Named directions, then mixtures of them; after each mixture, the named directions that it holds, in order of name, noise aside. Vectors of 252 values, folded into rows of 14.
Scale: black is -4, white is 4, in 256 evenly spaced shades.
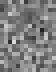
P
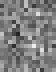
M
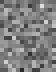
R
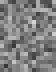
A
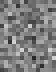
P, R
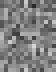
M, R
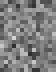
A, R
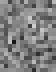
A, P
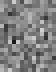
P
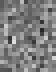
P, R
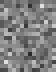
R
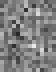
M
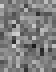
M, P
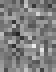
M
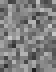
A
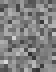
A, P, R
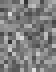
M, P, R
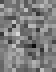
M, R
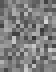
M, P, R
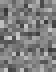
A, M, R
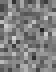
A, P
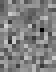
P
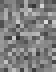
M, R
